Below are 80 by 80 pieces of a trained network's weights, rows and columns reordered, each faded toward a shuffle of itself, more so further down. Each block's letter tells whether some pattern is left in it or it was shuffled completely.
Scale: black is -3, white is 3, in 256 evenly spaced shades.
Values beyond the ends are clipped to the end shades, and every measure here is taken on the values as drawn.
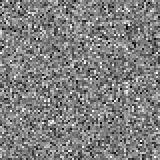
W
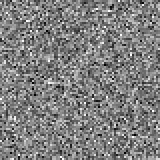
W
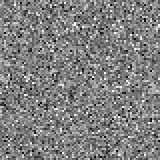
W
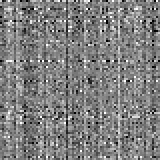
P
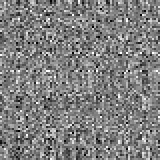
P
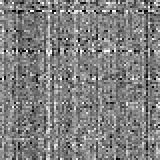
P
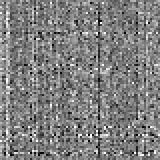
P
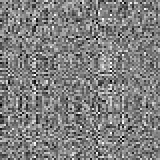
P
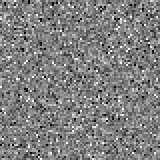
W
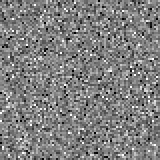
W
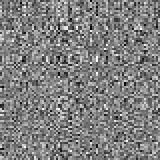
P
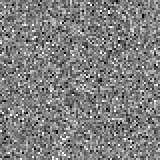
W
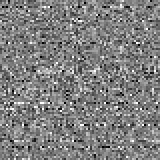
P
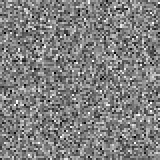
W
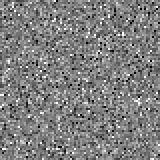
W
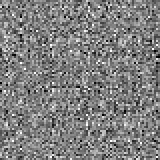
P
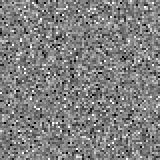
W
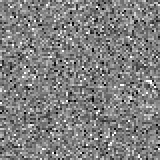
W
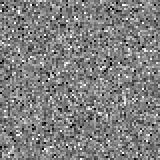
W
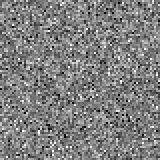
W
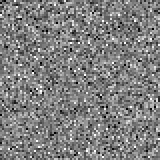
W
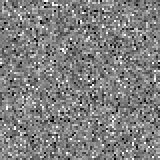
W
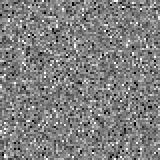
W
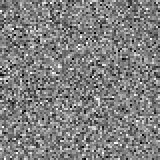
W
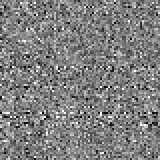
P
